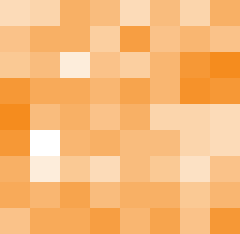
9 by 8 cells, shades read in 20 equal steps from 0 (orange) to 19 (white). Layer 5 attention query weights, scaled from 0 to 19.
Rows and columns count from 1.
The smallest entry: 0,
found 2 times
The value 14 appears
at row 7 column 7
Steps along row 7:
up down up down up up down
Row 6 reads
2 19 7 6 8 8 12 13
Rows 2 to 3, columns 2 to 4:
6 6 11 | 8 16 9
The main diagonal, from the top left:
13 6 16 7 6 8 14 7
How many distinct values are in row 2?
5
